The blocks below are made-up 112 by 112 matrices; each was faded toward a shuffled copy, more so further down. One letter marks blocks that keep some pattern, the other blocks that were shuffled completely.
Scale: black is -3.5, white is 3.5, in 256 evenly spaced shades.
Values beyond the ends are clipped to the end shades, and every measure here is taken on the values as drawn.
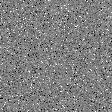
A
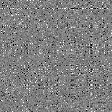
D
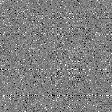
D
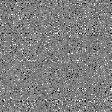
D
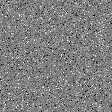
A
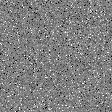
A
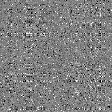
D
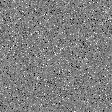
A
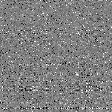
D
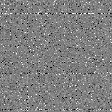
D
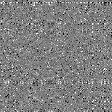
D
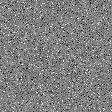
A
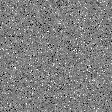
A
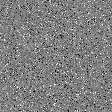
A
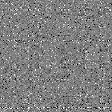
D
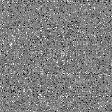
D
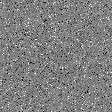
A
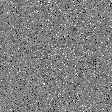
A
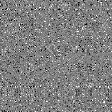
D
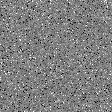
A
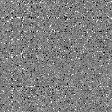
D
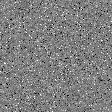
A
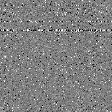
D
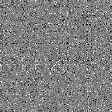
D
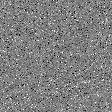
A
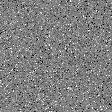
A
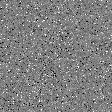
A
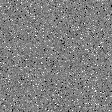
A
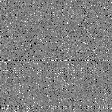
D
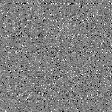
D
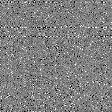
D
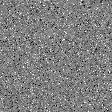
A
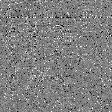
D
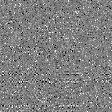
D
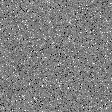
A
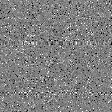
D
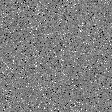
A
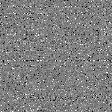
D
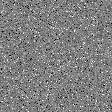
A
